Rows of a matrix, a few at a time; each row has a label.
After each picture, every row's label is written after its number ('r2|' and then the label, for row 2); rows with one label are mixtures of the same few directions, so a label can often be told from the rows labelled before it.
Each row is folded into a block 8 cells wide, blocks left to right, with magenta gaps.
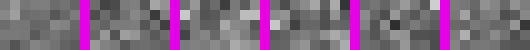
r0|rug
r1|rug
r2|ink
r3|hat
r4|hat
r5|rug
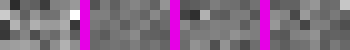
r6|ink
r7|hat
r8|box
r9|hat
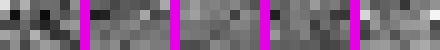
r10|hat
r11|rug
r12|rug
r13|ink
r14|ink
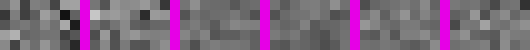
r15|rug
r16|rug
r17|rug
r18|ink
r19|hat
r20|hat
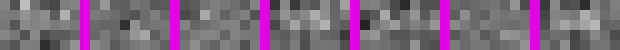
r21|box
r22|ink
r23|box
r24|hat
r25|hat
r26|hat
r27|hat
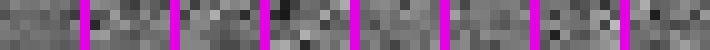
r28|ink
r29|hat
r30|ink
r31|rug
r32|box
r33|rug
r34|rug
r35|box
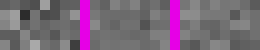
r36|box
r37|hat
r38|rug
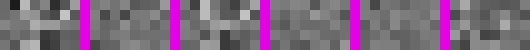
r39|box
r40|ink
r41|box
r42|box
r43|ink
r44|rug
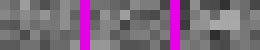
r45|box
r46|ink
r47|hat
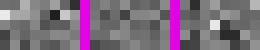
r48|rug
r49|ink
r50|ink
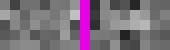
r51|ink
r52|hat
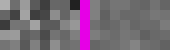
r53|hat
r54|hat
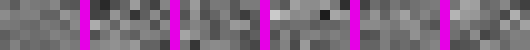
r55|rug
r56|box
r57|rug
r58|rug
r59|hat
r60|rug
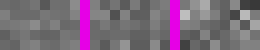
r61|ink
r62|box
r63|rug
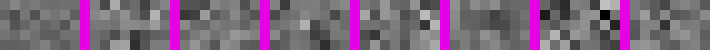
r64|ink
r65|box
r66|box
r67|ink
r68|rug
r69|hat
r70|rug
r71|ink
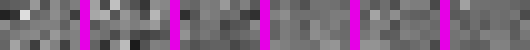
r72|box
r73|box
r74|ink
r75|ink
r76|ink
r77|ink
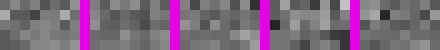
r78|ink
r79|hat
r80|hat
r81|hat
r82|box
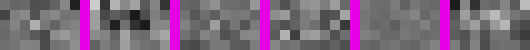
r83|hat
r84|hat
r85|ink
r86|rug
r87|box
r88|hat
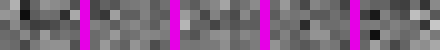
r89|box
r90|box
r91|hat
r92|ink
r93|rug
